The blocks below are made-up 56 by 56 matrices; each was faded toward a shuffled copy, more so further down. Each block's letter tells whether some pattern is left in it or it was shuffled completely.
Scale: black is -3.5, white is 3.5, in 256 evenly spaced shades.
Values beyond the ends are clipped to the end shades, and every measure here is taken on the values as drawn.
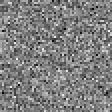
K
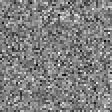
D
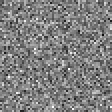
D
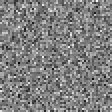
K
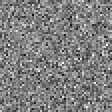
K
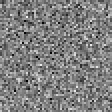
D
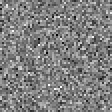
D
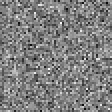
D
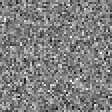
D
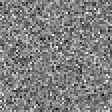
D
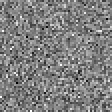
D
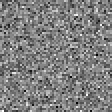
K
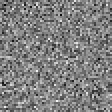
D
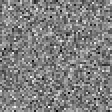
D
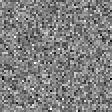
K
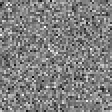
K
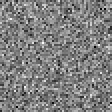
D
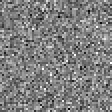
K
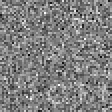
D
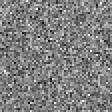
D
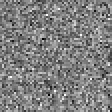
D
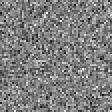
K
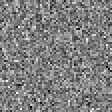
K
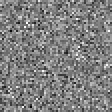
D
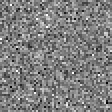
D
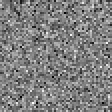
K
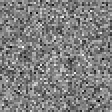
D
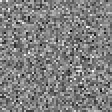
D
